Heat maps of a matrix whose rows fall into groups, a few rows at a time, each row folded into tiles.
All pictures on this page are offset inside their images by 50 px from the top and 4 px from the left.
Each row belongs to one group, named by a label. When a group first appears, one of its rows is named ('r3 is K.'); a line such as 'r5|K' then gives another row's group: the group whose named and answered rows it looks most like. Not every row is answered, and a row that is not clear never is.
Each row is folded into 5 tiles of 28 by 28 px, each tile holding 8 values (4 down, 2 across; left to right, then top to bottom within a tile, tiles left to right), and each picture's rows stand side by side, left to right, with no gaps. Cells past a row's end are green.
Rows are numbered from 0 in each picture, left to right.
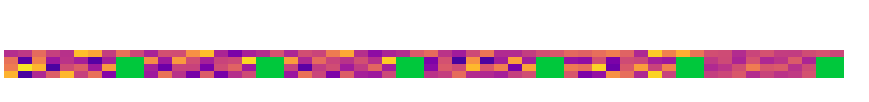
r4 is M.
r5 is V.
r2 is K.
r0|M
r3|V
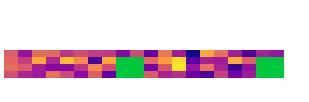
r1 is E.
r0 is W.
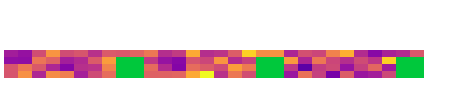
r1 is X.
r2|K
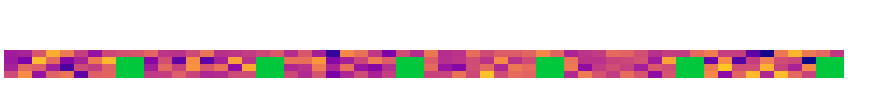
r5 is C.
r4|K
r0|K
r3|X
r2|E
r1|V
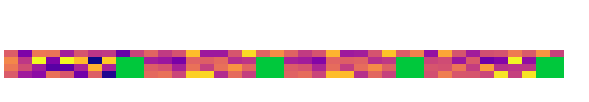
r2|X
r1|X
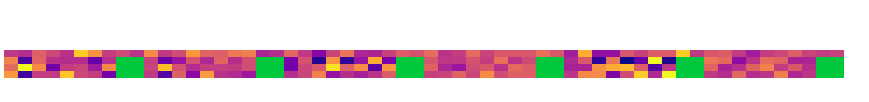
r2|V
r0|M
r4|V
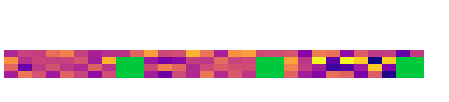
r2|W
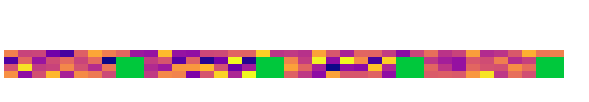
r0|C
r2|W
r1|V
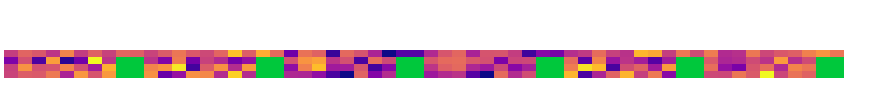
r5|X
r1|M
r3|E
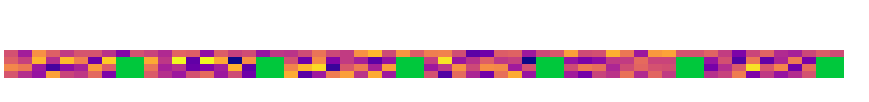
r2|M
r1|W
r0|W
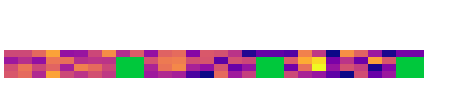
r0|X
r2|E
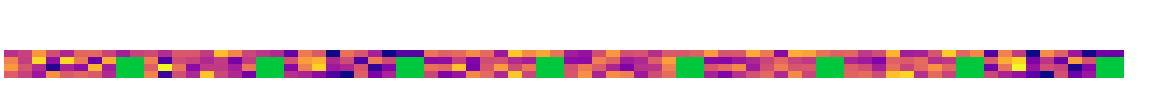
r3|M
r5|M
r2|E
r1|M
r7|E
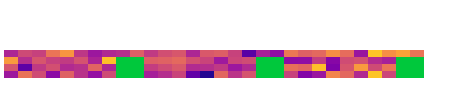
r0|K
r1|E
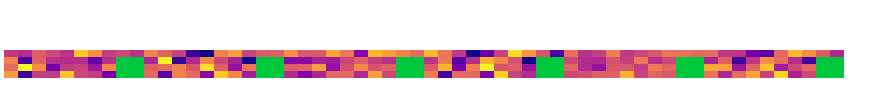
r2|M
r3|C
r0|M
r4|X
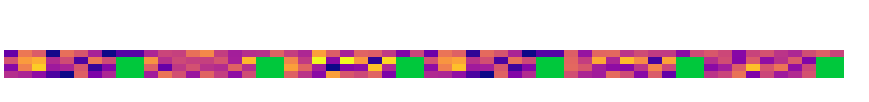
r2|W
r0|E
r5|V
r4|W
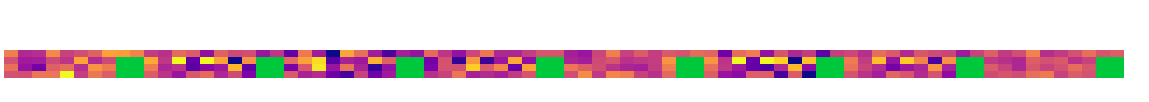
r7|X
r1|W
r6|W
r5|W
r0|X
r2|E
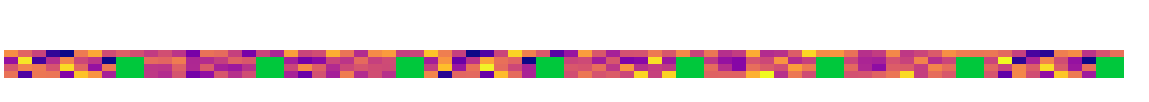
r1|E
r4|V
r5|X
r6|X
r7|C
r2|M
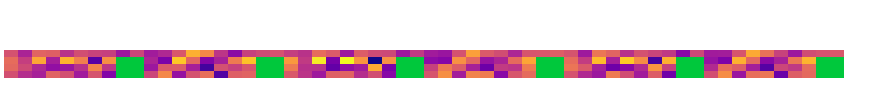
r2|W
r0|W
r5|K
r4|W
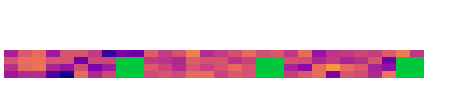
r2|V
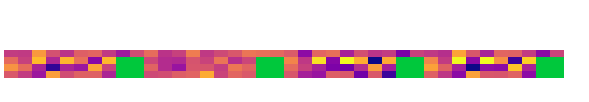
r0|W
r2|W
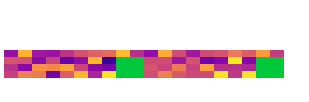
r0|V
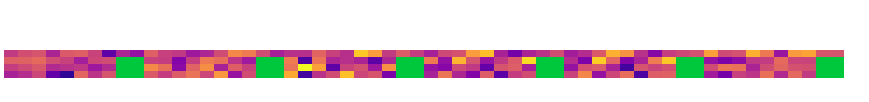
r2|M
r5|M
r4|K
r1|C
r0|E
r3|K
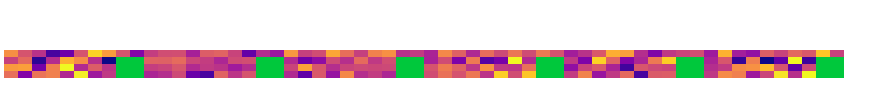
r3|V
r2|M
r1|E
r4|K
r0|C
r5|V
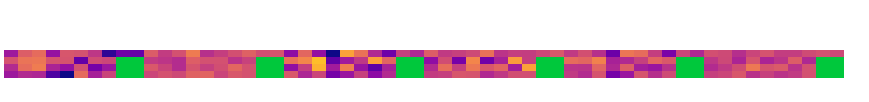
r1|X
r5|V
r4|E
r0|E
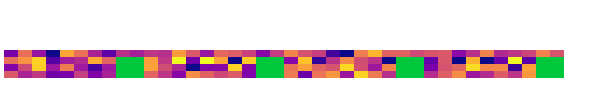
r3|V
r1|W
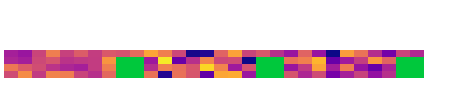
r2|E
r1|C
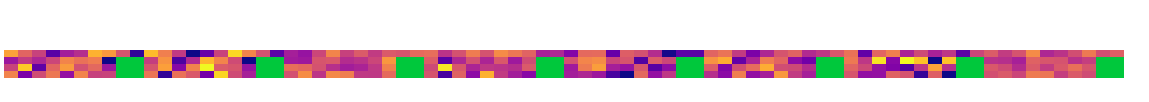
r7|X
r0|C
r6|W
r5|C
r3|M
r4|E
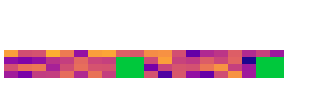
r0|M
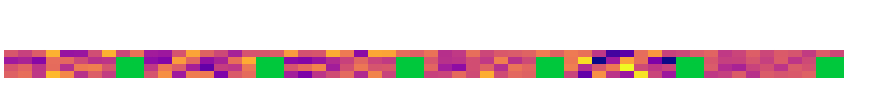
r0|X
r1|K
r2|M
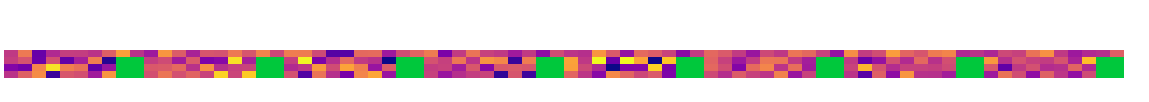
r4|W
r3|W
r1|V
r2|C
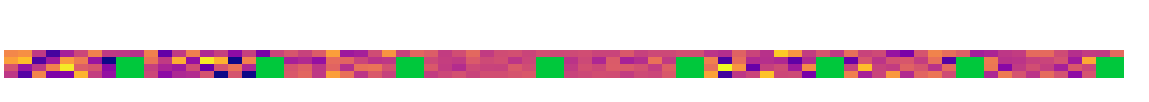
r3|X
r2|X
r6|C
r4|V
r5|M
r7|K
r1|W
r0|C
